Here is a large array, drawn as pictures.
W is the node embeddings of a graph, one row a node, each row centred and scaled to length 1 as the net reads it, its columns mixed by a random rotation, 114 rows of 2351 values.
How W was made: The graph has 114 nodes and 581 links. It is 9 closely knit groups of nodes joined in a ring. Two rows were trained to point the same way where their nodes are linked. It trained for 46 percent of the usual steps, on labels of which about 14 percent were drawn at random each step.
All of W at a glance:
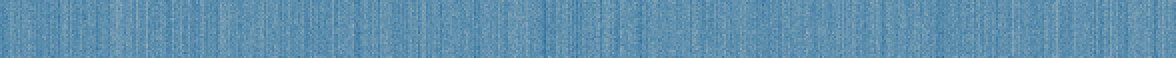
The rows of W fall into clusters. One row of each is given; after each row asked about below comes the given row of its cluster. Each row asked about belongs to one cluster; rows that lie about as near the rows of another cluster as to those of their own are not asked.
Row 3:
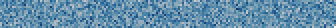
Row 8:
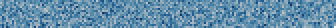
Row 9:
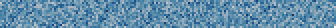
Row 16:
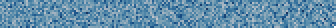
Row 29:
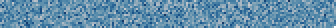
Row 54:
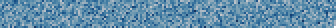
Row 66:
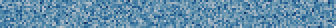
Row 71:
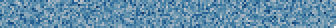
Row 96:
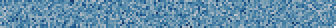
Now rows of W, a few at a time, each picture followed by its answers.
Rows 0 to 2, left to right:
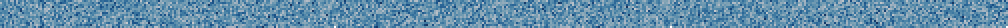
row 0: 8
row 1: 8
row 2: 54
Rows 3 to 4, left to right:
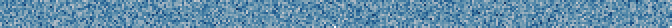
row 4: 71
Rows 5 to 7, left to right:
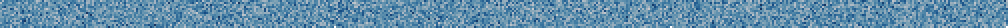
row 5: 16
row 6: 54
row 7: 3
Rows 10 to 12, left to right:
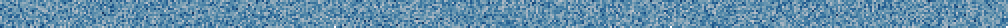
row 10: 8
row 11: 9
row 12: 9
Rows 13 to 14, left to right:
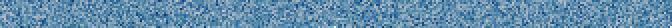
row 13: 96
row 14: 9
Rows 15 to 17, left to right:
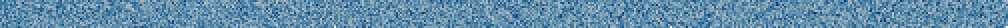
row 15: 54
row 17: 71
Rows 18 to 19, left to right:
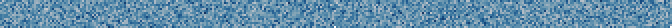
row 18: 16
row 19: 66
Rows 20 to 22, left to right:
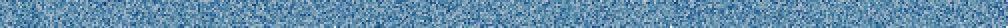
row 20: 71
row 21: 8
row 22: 54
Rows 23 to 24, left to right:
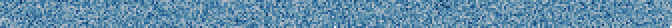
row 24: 8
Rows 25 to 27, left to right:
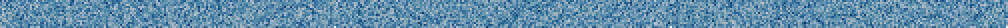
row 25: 96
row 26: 16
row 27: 66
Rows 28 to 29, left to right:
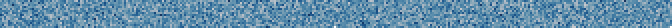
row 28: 71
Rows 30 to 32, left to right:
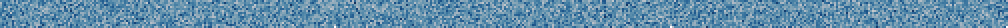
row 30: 8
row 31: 8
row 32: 54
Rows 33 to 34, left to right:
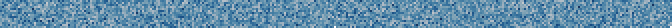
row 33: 9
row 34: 9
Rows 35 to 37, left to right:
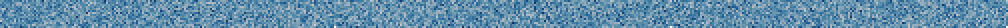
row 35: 66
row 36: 29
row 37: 54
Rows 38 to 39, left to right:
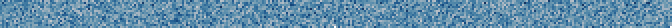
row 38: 3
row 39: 8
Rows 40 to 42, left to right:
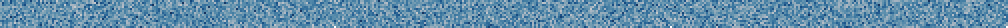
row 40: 3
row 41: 16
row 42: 9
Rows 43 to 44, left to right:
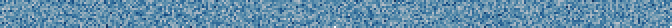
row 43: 96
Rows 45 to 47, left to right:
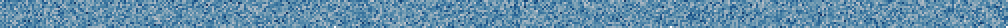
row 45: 16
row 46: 29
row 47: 54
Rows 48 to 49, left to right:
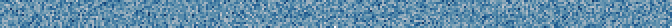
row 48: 71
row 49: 9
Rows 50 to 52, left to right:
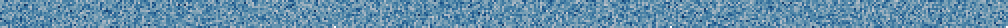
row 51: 71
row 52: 9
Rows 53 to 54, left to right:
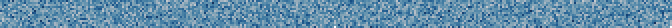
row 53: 9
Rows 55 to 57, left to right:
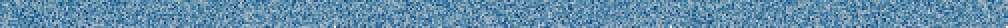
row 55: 71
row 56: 8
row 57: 71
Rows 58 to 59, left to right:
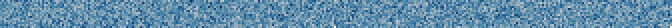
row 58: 3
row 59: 66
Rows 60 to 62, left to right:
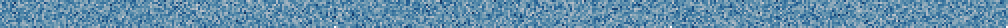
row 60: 54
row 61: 96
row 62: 66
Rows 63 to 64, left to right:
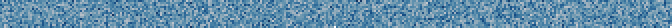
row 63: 96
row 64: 66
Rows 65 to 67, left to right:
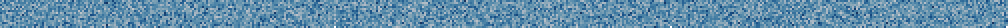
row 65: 96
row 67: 66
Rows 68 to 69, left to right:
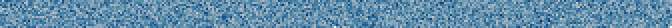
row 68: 16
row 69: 71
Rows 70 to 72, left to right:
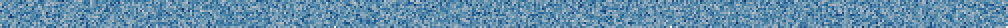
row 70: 9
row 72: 96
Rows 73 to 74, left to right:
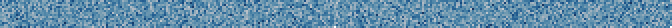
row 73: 96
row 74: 16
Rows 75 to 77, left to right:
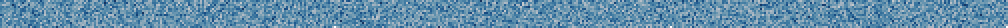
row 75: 71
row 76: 29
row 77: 3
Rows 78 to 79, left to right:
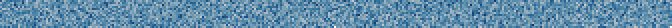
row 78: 16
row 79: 71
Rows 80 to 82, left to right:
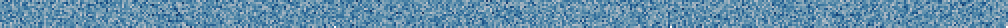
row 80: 3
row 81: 66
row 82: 8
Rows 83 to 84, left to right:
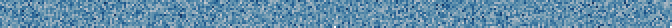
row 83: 71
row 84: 8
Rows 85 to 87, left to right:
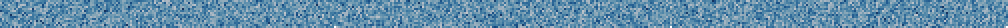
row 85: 9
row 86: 96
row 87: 71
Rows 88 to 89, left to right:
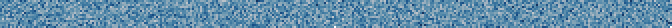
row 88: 9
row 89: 16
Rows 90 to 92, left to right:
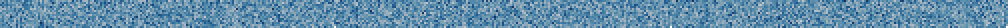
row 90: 3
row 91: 66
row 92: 66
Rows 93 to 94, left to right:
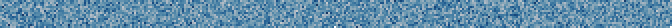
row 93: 9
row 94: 29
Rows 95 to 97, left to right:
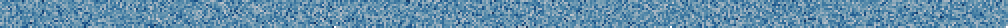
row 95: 16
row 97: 8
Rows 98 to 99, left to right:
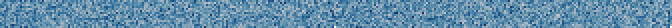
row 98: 66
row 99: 66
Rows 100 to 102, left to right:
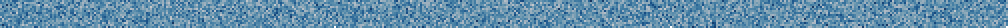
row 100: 54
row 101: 54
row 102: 3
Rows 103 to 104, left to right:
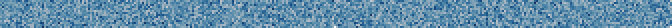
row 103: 3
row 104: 29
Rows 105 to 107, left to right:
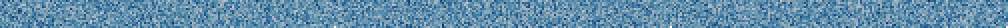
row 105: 9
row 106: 96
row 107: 9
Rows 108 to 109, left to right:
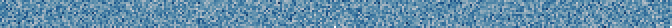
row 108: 54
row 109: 71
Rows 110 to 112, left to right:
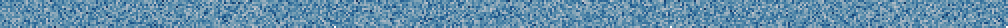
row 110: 16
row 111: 66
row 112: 16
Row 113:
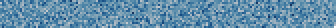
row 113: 8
